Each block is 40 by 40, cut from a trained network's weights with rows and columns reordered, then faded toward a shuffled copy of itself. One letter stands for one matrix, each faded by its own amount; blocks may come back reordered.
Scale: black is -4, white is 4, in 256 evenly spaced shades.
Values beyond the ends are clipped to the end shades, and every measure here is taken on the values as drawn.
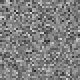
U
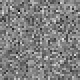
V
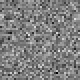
V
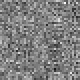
U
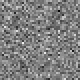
U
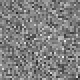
V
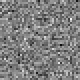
V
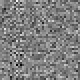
U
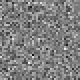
U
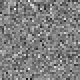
V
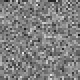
V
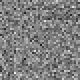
V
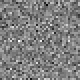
V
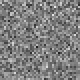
V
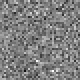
V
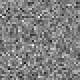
V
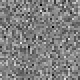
V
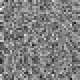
U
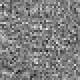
U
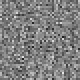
V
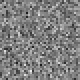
V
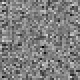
U
